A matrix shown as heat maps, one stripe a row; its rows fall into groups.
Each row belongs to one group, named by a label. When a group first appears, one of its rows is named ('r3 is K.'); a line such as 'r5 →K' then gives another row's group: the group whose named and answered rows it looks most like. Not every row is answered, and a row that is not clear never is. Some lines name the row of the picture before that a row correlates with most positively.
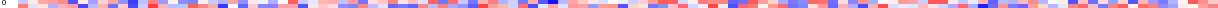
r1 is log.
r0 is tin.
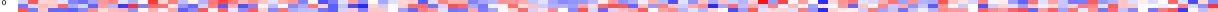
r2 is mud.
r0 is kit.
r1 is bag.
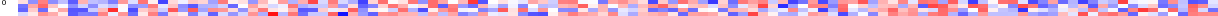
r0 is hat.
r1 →tin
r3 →tin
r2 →kit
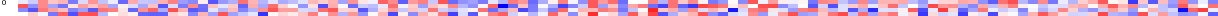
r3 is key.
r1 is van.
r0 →key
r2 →tin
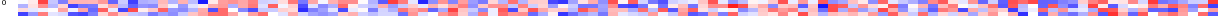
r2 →bag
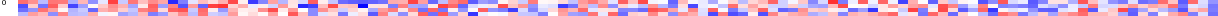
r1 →kit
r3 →key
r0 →bag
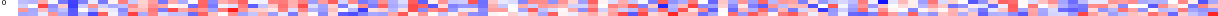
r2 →hat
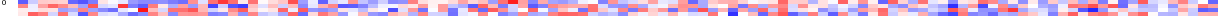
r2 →hat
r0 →kit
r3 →log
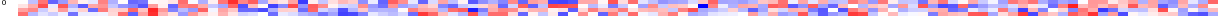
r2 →bag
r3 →mud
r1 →log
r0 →van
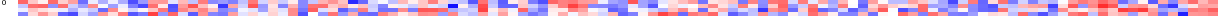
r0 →log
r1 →log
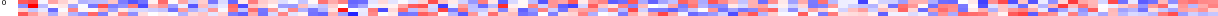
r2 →van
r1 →bag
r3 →mud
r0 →log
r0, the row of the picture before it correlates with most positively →0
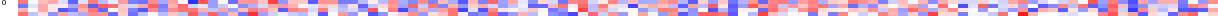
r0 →mud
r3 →van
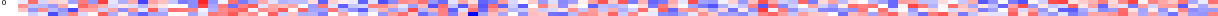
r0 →bag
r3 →van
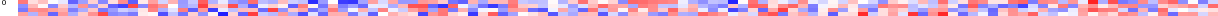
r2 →key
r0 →mud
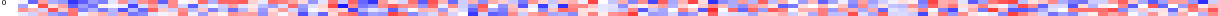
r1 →tin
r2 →log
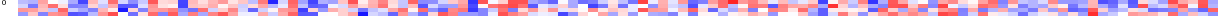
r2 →bag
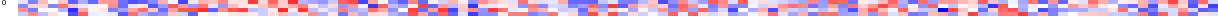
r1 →key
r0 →kit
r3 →key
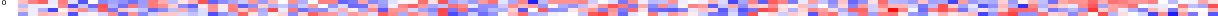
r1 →bag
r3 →key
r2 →van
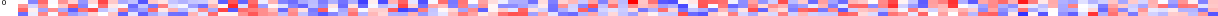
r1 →van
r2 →mud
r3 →kit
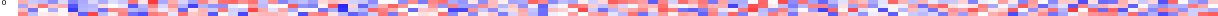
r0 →hat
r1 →tin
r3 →log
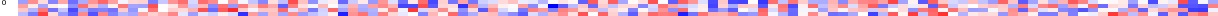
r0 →key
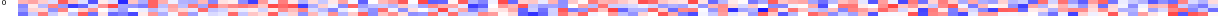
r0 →bag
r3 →tin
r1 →kit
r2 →key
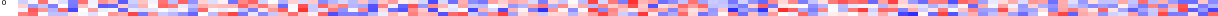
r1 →hat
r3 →bag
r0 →key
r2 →key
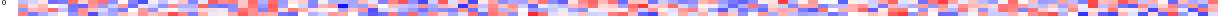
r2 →key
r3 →hat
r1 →mud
